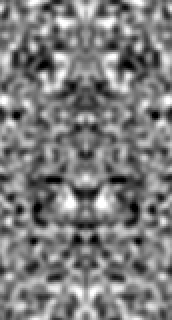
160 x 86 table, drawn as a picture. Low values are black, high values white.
No regular stripes run through it. No seam splits the table. The left and right halves mirror each other. No single row or column stands out from its neighbours.
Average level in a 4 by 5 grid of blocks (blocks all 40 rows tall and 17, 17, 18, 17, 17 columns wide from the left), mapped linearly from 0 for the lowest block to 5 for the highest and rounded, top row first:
3 3 5 3 3 | 4 3 0 3 4 | 3 1 3 1 3 | 4 4 4 4 4
